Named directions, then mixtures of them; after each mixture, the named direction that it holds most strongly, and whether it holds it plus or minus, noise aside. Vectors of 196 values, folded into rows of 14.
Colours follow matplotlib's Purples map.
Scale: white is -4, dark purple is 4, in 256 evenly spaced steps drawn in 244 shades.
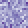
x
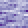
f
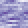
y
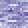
f, minus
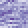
y, plus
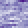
y, minus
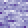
f, plus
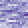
f, minus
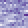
f, minus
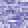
y, plus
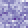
y, plus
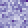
x, minus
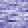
f, plus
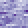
f, plus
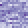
y, plus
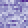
y, minus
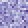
x, minus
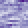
y, minus
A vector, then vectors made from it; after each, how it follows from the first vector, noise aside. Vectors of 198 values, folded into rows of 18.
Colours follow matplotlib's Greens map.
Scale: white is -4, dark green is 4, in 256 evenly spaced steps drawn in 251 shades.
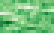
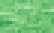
shrunk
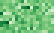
sign-scrambled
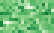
sign-scrambled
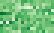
sign-scrambled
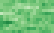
shrunk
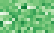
sign-scrambled
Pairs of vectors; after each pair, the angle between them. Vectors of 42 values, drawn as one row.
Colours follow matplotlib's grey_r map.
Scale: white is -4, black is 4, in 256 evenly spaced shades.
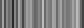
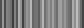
nearly parallel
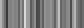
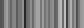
partly opposed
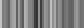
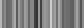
nearly parallel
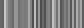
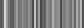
nearly parallel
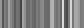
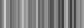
partly opposed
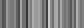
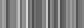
nearly opposite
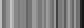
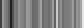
nearly opposite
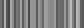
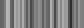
partly opposed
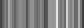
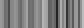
nearly opposite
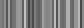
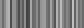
orthogonal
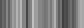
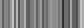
partly aligned
